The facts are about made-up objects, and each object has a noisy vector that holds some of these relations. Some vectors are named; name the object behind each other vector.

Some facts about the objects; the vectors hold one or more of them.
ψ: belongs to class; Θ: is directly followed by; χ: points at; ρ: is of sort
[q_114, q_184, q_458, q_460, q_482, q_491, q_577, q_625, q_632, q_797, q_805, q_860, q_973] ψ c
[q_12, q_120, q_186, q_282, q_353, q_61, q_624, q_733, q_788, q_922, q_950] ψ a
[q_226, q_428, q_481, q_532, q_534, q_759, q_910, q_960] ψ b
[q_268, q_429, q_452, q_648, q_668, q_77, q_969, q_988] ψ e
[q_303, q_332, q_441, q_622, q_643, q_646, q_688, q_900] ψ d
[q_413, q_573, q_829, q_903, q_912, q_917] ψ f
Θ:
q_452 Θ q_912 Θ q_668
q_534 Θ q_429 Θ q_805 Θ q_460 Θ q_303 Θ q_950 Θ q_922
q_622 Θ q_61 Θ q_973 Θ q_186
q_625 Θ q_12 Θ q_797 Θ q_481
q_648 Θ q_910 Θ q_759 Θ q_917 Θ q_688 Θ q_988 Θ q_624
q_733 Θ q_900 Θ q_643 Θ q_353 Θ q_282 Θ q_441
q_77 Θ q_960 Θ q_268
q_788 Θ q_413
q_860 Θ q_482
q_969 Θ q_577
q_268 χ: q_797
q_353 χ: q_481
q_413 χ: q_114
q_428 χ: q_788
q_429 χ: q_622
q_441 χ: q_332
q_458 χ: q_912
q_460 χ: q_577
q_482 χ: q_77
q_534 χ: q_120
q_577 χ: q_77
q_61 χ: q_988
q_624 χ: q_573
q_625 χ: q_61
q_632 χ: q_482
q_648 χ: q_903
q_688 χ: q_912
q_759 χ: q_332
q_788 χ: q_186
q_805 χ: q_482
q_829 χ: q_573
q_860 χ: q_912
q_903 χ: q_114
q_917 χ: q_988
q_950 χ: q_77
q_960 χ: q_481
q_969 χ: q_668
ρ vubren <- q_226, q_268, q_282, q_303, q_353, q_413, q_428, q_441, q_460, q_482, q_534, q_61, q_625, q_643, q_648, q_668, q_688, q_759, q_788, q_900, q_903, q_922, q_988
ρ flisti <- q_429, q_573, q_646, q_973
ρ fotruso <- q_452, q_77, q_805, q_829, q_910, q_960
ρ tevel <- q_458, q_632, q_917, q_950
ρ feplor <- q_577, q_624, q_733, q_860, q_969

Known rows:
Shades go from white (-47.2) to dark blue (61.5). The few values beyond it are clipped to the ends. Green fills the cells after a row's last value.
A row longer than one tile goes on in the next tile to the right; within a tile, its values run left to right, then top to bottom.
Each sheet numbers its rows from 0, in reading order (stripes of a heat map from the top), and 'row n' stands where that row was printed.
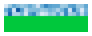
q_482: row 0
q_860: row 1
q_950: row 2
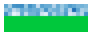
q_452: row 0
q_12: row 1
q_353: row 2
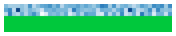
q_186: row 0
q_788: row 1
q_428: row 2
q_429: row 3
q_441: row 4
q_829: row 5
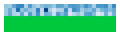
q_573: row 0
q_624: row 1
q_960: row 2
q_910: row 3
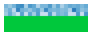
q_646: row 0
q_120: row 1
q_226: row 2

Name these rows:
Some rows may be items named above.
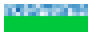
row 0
q_973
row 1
q_969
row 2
q_805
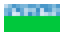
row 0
q_460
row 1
q_960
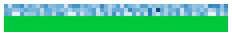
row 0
q_622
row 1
q_458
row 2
q_733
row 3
q_917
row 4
q_332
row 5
q_481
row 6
q_632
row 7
q_77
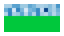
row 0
q_950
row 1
q_186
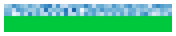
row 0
q_759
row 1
q_573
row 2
q_577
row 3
q_912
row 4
q_458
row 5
q_860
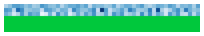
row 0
q_903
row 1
q_759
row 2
q_428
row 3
q_413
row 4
q_688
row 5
q_624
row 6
q_797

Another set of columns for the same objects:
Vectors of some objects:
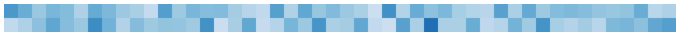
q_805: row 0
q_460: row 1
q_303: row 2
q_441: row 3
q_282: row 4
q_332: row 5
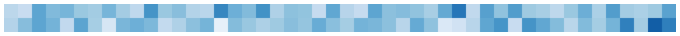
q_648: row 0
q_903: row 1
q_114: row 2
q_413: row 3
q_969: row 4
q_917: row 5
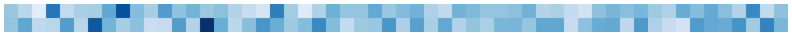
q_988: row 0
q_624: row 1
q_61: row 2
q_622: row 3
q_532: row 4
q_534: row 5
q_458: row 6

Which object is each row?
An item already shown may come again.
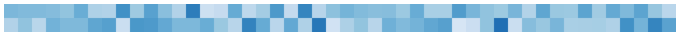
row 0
q_797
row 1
q_912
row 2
q_688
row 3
q_797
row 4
q_77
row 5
q_186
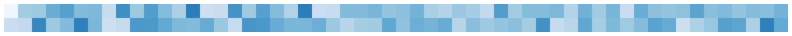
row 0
q_788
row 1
q_912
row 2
q_912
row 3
q_12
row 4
q_460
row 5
q_973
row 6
q_632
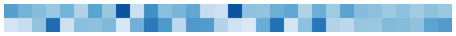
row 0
q_77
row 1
q_860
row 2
q_577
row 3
q_829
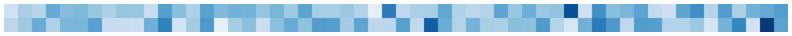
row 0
q_428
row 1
q_482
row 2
q_481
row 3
q_988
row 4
q_353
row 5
q_860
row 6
q_950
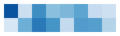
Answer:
q_860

